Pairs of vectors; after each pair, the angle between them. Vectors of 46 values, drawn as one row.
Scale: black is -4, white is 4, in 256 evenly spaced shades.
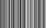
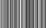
nearly opposite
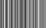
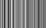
nearly opposite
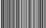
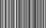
orthogonal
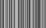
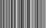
partly aligned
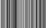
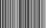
partly opposed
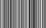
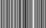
partly opposed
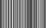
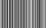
nearly opposite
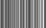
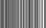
nearly parallel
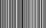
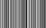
orthogonal
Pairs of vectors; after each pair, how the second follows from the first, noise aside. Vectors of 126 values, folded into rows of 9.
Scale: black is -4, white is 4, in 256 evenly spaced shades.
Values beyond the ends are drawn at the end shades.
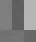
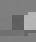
partly zeroed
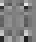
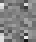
sign-scrambled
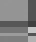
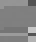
partly zeroed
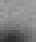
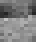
wrapped around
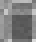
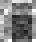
scaled up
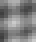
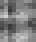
wrapped around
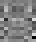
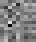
wrapped around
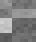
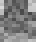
wrapped around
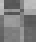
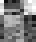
scaled up
